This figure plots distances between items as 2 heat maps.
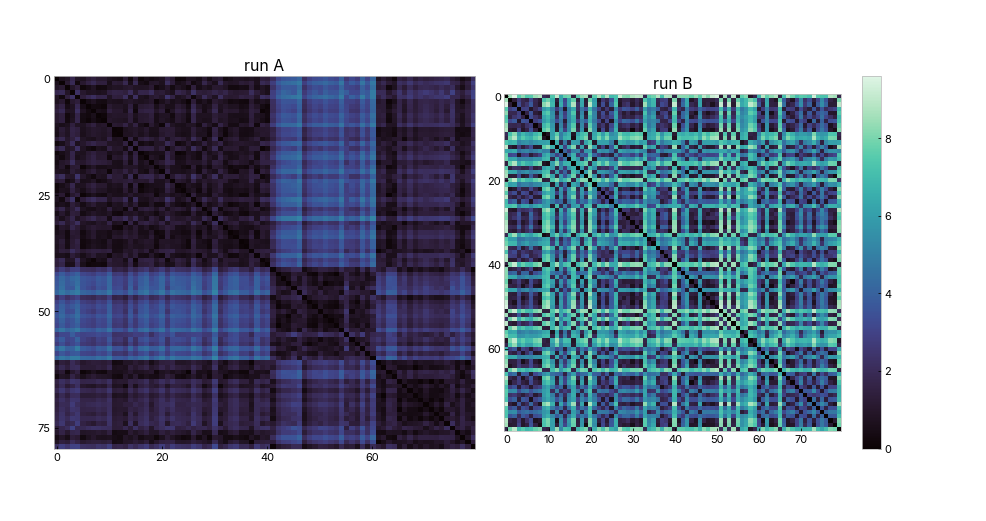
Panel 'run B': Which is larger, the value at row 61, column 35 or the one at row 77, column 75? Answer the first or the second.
the first
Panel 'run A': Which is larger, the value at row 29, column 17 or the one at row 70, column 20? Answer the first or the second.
the second
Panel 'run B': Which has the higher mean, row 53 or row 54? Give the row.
53
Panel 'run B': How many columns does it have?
80
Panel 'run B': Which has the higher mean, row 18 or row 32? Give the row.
18
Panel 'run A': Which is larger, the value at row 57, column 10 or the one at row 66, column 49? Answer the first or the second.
the first
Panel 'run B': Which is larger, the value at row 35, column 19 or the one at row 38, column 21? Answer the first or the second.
the first
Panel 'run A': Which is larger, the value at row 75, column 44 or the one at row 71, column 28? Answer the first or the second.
the first
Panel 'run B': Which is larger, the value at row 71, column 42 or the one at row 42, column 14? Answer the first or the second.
the first
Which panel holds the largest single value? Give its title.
run B
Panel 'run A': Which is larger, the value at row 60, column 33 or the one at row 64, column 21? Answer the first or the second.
the first
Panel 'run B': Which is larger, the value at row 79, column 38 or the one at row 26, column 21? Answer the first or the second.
the first
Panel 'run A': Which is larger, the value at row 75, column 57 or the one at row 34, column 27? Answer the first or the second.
the first
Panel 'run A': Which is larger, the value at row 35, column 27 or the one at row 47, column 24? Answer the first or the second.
the second
